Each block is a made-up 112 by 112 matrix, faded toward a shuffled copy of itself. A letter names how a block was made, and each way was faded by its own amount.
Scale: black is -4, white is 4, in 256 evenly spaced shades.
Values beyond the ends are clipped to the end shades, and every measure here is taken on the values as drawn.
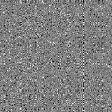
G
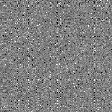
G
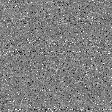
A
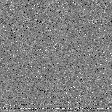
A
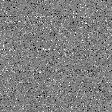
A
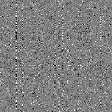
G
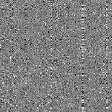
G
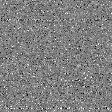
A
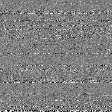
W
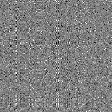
G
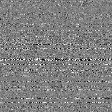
W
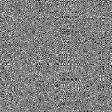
G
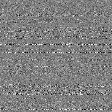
W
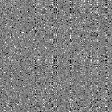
G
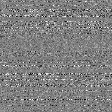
W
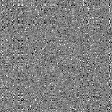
G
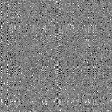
G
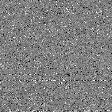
A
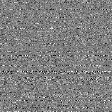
W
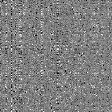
G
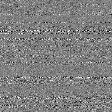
W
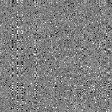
G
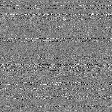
W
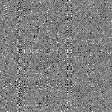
G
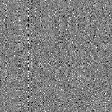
G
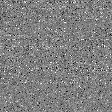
A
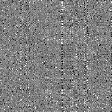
G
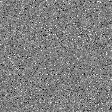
A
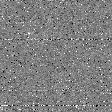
A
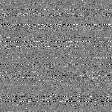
W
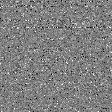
A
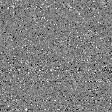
A
